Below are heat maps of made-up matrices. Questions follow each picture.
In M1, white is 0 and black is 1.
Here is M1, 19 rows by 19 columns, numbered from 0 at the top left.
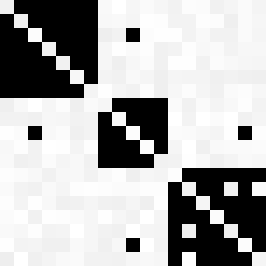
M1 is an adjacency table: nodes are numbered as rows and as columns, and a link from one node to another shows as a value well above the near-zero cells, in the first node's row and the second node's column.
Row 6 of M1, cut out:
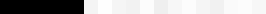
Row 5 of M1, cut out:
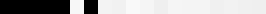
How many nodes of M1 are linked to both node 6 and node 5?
5
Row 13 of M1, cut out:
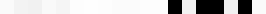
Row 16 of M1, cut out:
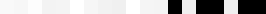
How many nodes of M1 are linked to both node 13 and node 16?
4
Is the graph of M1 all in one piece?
yes
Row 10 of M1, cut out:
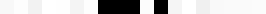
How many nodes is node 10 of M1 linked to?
4
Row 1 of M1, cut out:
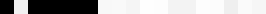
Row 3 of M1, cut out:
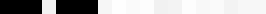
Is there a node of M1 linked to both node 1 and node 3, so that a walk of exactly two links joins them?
yes
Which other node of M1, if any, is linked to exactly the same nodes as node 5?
none
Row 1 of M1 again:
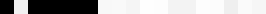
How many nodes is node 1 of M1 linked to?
6
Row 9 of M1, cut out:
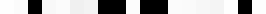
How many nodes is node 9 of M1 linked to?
6
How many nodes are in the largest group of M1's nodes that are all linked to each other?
7
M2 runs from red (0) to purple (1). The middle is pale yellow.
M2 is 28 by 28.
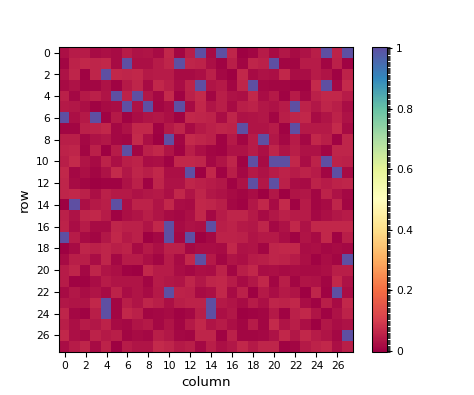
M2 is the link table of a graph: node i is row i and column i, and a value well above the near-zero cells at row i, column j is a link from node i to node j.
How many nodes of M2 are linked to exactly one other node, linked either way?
4
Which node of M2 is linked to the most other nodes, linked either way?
node 10
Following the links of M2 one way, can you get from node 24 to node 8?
yes
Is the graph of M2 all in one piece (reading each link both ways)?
yes
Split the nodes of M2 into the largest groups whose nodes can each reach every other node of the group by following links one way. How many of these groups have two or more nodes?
0
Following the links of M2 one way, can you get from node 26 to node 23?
no
